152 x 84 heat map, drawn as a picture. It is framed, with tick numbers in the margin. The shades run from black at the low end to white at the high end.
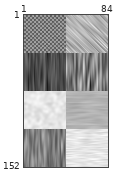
The table splits into 4 rows of 2 panels. Panel 1,1: middling, checkered, strong in contrast. Panel 1,2: high, slanting down to the right. Panel 2,1: low, streaked downward. Panel 2,2: middling, streaked downward, strong in contrast. Panel 3,1: very high, blotchy, faint in contrast. Panel 3,2: high, streaked across, faint in contrast. Panel 4,1: middling, streaked downward. Panel 4,2: very high, streaked across, faint in contrast.
